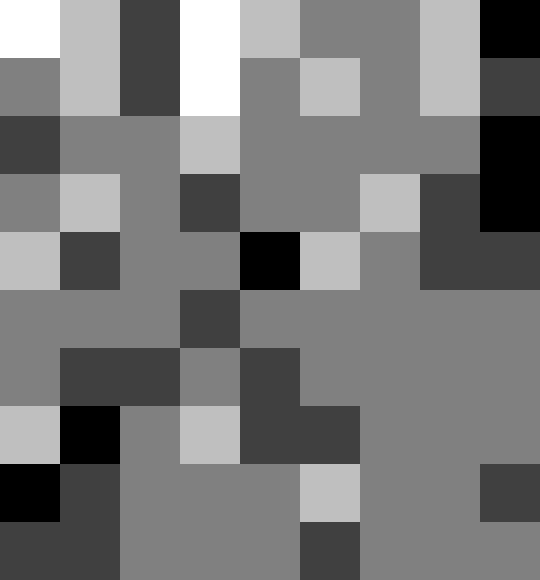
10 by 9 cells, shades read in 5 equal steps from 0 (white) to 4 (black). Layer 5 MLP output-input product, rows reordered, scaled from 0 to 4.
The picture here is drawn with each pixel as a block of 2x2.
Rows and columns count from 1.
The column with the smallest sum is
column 4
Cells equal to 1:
14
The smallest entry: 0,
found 3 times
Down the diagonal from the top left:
0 1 2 3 4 2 2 2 3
